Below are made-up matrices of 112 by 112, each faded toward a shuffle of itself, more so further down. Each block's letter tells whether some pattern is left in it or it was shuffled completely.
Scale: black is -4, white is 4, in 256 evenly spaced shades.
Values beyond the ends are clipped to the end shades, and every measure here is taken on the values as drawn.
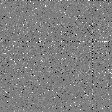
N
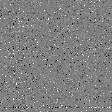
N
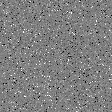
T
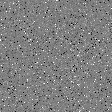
T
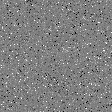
T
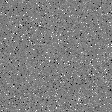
T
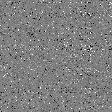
N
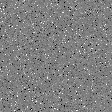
T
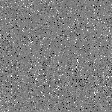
N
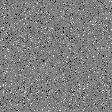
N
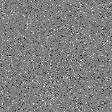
N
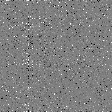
N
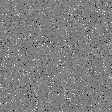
T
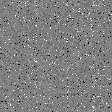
N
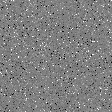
T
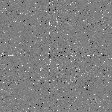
N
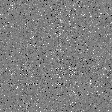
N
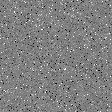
T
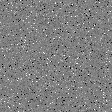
T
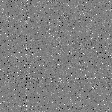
N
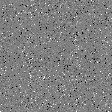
N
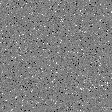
T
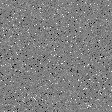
T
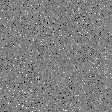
T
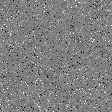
T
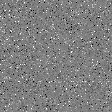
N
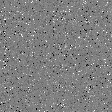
N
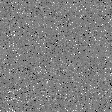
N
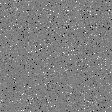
N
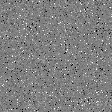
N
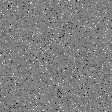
T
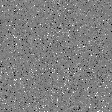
N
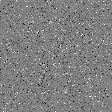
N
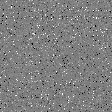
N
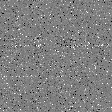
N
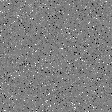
T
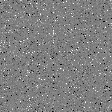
N
